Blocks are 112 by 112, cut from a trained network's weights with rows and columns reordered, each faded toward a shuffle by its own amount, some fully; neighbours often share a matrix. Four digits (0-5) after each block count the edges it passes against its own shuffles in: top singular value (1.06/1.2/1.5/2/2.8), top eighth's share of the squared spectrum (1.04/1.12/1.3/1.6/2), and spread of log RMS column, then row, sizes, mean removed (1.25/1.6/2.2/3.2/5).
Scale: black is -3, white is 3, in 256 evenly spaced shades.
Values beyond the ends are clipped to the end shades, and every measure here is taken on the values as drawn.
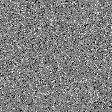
2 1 0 0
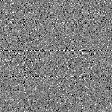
4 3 2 2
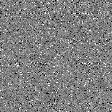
3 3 1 2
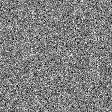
2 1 0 0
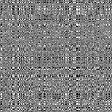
5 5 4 4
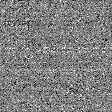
3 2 1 1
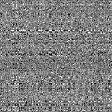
4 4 2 3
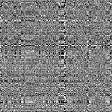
5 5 3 3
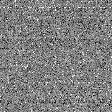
3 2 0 1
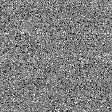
2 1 0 0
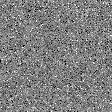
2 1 0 0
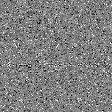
3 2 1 1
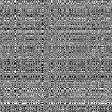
5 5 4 4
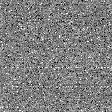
3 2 0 1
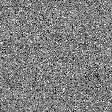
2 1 0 0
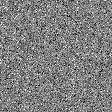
0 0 0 0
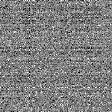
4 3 2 2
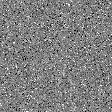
2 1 0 0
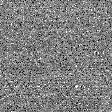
3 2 1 1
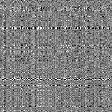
4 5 3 4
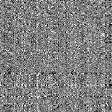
4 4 2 3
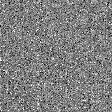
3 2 0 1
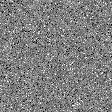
0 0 0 0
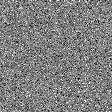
1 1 0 1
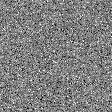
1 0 0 0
